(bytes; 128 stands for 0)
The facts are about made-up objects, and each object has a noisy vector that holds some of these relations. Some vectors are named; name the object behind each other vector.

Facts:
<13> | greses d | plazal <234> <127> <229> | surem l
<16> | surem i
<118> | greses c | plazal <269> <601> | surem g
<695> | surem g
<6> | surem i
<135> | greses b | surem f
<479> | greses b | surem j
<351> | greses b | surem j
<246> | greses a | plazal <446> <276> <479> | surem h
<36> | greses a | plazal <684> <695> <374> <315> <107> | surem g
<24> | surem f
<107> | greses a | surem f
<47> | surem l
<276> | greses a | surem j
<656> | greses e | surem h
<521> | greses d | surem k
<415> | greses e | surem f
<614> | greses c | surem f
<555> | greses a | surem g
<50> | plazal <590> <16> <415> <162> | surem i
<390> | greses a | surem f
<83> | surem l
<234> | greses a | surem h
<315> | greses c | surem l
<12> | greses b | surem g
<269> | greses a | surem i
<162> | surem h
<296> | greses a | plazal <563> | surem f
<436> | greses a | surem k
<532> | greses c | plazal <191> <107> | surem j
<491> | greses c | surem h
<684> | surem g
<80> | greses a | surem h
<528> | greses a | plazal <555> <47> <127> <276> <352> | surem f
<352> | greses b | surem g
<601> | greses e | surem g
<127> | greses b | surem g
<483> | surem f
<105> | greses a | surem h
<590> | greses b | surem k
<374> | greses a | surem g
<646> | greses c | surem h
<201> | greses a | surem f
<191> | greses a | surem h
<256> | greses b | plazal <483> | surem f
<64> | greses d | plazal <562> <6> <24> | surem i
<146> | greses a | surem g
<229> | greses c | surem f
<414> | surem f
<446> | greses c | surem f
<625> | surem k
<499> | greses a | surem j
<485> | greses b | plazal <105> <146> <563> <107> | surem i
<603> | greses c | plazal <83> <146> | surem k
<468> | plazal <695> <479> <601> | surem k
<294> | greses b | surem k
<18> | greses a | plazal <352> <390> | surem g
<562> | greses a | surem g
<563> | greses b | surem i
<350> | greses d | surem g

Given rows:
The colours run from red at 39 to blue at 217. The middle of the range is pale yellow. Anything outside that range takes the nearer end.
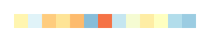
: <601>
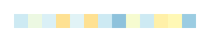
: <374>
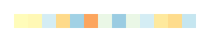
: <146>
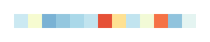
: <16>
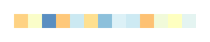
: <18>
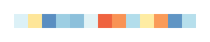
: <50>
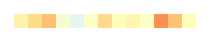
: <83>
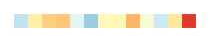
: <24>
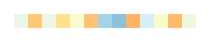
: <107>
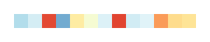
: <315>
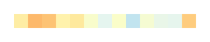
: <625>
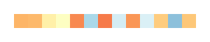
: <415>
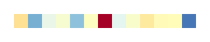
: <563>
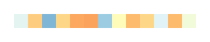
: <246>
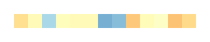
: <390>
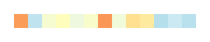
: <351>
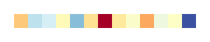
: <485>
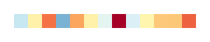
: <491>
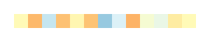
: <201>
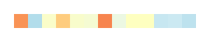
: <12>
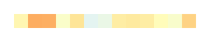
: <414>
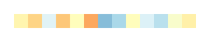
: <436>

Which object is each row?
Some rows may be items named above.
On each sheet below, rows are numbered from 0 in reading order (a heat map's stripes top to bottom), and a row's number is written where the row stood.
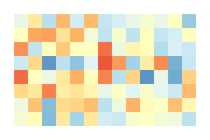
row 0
<36>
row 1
<468>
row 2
<12>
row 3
<50>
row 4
<590>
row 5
<521>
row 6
<80>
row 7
<499>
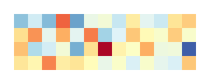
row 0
<562>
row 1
<296>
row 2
<485>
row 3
<521>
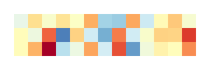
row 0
<107>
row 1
<229>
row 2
<603>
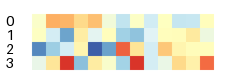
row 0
<468>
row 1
<555>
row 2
<6>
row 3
<614>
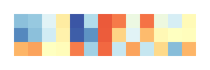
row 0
<64>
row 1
<6>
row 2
<415>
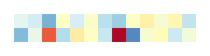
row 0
<276>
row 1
<118>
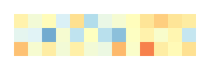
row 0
<47>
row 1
<276>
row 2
<13>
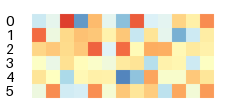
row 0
<446>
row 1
<294>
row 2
<656>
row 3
<350>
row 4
<390>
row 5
<162>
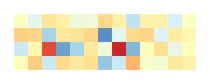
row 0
<350>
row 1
<528>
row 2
<532>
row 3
<201>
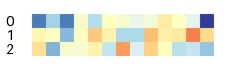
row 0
<269>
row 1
<234>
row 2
<479>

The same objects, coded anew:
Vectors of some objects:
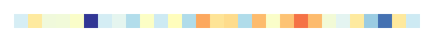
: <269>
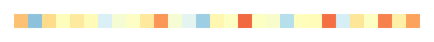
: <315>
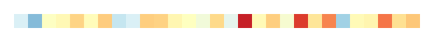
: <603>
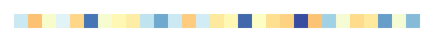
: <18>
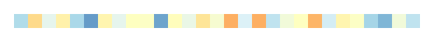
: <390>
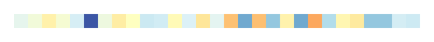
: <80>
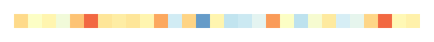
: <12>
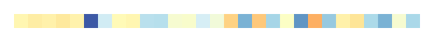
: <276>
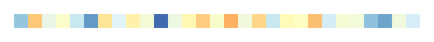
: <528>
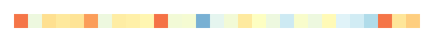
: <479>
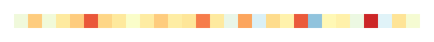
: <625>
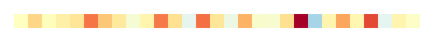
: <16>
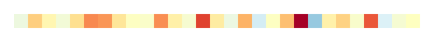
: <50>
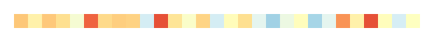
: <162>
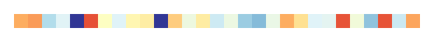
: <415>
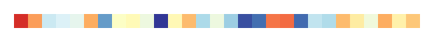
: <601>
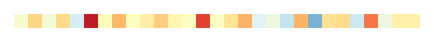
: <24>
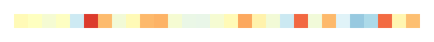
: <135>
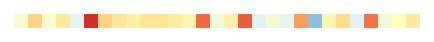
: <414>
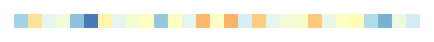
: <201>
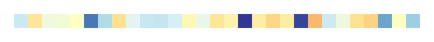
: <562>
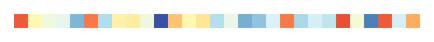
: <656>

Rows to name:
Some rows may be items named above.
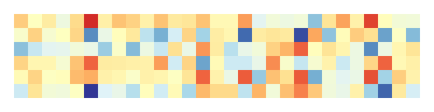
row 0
<83>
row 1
<555>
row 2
<64>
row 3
<12>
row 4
<468>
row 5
<269>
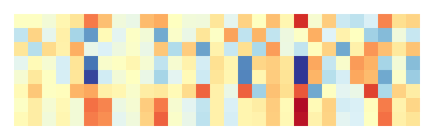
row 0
<294>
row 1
<390>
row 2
<118>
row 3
<146>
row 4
<374>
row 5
<468>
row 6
<590>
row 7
<590>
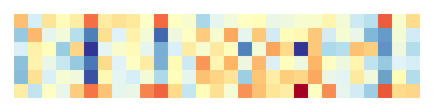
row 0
<351>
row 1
<528>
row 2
<36>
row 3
<296>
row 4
<436>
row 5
<563>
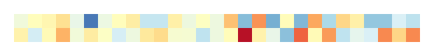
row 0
<234>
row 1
<446>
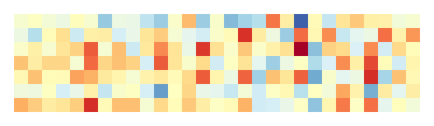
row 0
<350>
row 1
<614>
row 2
<6>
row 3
<162>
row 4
<468>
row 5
<13>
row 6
<47>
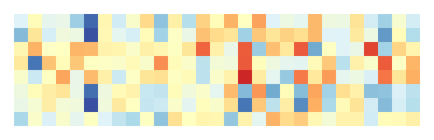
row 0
<107>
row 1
<436>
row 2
<468>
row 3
<532>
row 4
<229>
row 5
<234>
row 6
<499>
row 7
<521>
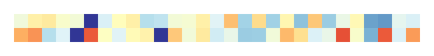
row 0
<246>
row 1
<415>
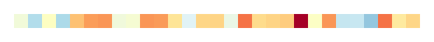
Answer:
<485>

